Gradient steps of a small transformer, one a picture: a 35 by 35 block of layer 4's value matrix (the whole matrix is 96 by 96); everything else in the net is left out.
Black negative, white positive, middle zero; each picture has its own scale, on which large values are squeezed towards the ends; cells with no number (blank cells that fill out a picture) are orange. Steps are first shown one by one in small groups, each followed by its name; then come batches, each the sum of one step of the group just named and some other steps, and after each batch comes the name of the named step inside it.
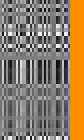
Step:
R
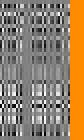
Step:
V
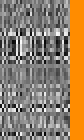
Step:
V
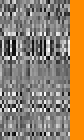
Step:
V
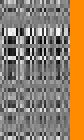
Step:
R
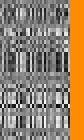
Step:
V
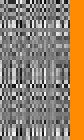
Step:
R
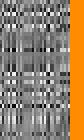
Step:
V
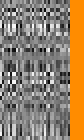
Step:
R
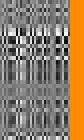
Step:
R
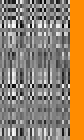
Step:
R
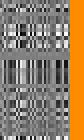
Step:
R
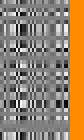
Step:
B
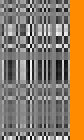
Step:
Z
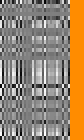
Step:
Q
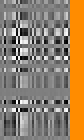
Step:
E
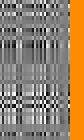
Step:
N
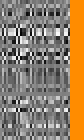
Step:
E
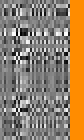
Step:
E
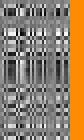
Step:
E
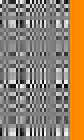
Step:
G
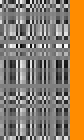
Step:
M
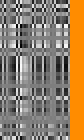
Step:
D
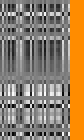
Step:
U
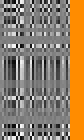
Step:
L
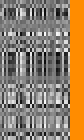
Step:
U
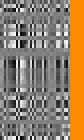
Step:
L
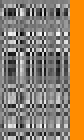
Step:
U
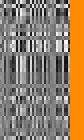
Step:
M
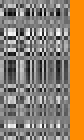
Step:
M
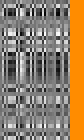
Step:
D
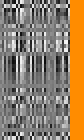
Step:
L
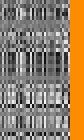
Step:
U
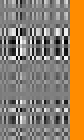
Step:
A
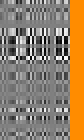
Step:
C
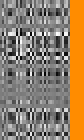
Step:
A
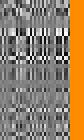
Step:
C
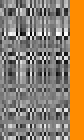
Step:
C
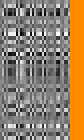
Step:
A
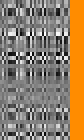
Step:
C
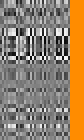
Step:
C
